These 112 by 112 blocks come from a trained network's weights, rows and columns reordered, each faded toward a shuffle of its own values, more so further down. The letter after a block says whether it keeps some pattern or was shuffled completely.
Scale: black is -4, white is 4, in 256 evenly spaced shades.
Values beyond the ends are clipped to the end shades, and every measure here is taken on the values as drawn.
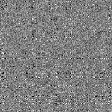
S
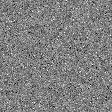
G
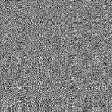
S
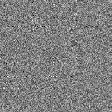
S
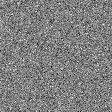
G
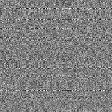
S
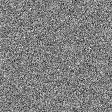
G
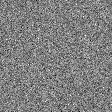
G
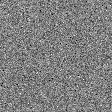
G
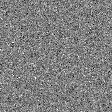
G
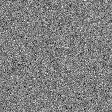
G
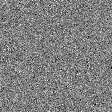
G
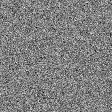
G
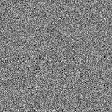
S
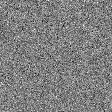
G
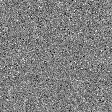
G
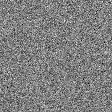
G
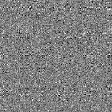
S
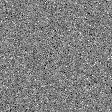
G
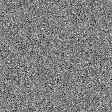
G
